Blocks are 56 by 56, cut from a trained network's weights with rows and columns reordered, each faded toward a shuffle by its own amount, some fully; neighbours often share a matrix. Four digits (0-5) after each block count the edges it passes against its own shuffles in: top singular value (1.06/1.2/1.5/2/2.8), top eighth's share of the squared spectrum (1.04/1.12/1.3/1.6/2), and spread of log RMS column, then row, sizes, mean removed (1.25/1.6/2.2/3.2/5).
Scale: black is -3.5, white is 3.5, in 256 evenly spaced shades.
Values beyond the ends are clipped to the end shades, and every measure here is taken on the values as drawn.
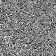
0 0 0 0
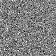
0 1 0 0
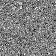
1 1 0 0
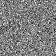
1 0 0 0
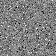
0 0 0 0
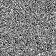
0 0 0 0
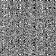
3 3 2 2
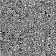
2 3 1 1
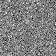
0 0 0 0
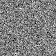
0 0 0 0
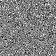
0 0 0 0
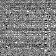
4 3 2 1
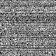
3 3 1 1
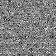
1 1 0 0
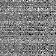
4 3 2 1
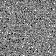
0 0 0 0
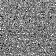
1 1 0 0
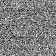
1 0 0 0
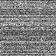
4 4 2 1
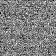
1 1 0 0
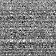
4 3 2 1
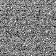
2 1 1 0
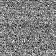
2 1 0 0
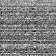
4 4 2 2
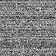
3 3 2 0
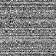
4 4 2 1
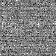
3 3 1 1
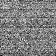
3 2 0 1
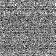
3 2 1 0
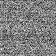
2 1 0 0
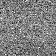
1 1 0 0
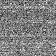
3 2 0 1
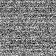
3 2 0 1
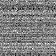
4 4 2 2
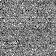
2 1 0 0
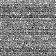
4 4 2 2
